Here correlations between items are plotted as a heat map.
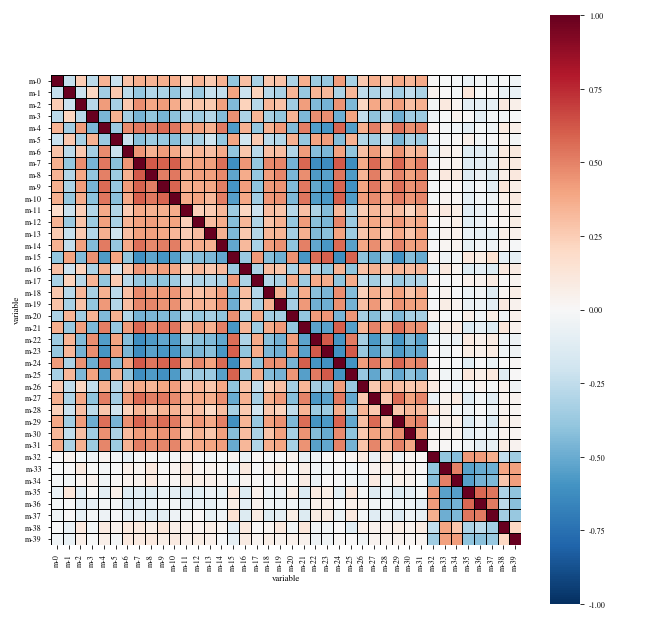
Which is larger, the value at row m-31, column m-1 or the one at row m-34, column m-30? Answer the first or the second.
the second
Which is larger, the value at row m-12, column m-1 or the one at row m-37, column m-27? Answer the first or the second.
the second
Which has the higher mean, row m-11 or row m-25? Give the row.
m-11
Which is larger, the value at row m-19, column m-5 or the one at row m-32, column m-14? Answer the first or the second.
the second
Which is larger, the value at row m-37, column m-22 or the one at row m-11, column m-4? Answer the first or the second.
the second
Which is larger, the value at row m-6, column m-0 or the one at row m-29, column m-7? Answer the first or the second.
the second
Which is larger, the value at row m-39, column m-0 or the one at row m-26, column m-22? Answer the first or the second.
the first
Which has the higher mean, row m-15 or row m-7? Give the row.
m-7
